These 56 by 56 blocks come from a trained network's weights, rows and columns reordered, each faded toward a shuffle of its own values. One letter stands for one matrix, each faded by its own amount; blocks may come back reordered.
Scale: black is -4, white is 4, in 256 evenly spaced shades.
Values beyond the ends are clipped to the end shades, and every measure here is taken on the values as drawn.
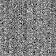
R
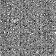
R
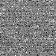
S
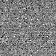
S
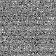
S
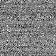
S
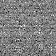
S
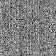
R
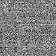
S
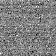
S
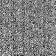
R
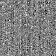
R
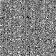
R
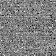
S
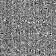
R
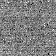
S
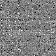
S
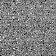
S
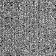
R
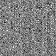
R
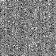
R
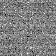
S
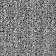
R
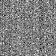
R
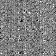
R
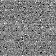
S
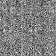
R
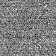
S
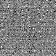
S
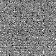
S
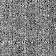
R
